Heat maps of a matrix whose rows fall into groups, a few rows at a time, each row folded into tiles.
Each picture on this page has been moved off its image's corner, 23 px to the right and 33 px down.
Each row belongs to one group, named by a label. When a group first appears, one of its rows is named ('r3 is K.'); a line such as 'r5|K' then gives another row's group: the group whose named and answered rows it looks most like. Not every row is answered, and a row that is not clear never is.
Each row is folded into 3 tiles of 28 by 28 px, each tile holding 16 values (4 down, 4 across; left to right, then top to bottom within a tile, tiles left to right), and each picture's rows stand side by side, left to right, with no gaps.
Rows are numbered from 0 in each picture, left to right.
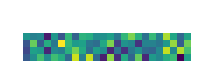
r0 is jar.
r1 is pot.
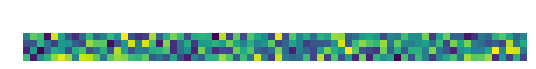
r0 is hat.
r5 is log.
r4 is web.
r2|jar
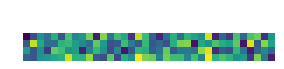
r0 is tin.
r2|jar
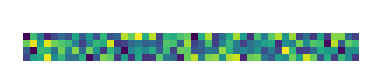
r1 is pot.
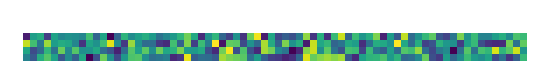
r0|web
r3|tin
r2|tin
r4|jar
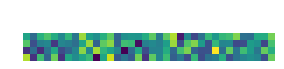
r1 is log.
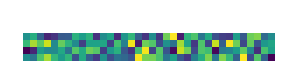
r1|tin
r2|jar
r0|web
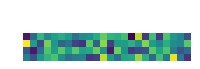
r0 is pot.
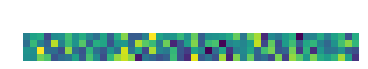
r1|jar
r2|log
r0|jar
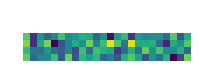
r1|web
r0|log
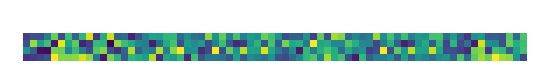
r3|tin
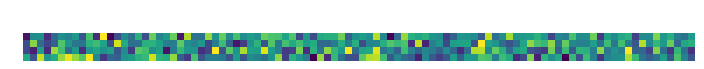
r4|jar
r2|pot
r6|web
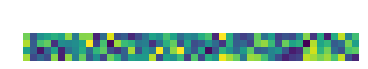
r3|tin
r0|log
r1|log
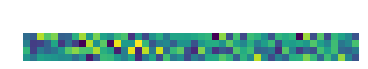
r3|jar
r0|pot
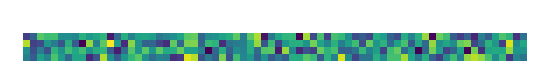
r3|jar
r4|tin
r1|pot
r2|log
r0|pot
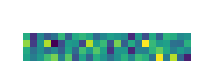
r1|jar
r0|log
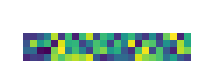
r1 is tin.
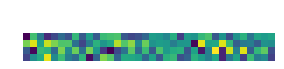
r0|web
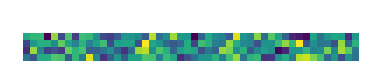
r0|jar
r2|tin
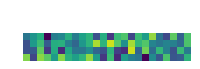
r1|web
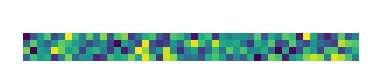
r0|tin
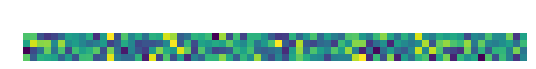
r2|jar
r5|web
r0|web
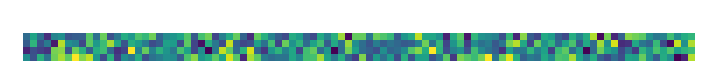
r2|hat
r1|pot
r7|pot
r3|tin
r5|hat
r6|tin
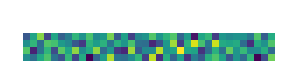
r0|web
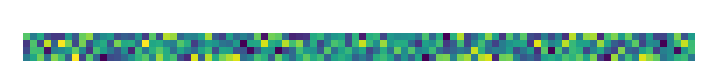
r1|tin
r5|hat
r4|web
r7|hat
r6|tin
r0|jar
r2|hat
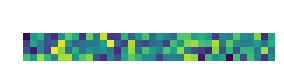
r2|web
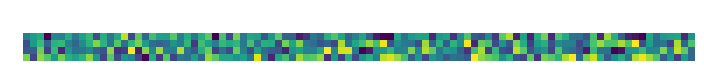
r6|hat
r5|tin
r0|hat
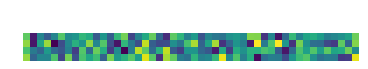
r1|hat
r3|pot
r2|log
